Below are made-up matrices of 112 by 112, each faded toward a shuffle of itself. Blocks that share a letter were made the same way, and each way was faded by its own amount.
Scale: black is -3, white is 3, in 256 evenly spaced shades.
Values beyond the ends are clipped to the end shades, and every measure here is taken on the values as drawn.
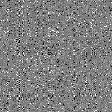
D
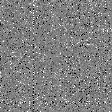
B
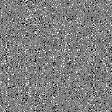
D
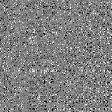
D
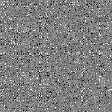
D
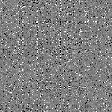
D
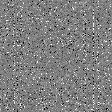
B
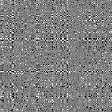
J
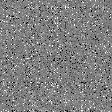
B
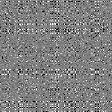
J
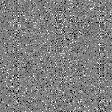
D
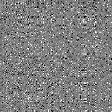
D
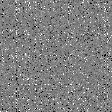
B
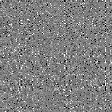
D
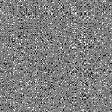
D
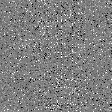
B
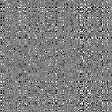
J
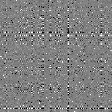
J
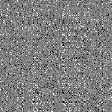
D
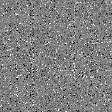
B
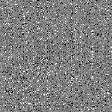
D
